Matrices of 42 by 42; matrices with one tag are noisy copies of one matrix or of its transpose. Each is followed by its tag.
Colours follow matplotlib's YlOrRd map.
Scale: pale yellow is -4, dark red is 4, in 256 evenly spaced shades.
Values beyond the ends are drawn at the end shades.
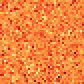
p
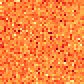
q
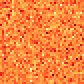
p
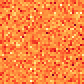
p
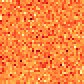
q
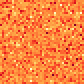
p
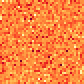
q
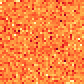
q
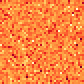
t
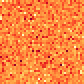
q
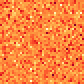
p
